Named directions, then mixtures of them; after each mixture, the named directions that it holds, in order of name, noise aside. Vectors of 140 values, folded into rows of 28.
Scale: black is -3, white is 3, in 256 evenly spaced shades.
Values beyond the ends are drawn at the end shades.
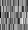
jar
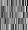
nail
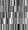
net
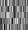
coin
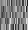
nail, net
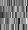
jar, nail, net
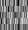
coin, jar, net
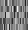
coin, net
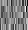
nail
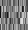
jar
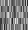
coin, nail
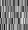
coin, jar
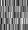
coin, jar, net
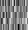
net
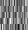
jar, net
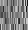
jar, nail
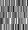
coin, nail, net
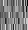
jar, nail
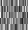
jar, nail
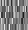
coin, jar, nail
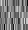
coin, jar, nail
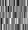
coin, net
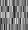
coin
